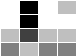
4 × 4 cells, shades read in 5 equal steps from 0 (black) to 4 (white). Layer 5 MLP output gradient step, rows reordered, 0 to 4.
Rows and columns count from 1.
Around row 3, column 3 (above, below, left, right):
4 2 1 3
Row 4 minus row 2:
-2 3 -2 -2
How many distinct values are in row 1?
3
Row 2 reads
4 0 4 4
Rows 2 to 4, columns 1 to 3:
4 0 4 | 3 1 3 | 2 3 2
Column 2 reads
0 0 1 3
